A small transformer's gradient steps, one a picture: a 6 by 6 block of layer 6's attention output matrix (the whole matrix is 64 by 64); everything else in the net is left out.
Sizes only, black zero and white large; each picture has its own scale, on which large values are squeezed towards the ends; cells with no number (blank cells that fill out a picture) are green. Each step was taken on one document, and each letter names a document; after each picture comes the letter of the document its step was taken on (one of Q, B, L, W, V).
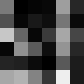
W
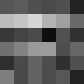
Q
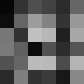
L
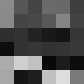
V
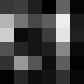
W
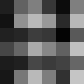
L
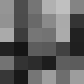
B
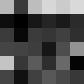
B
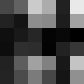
L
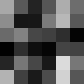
W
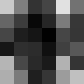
B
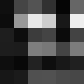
L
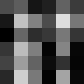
W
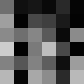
Q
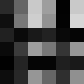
L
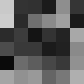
B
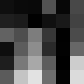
Q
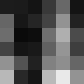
V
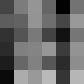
Q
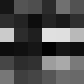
V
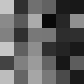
Q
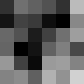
V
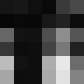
V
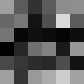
B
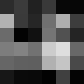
V
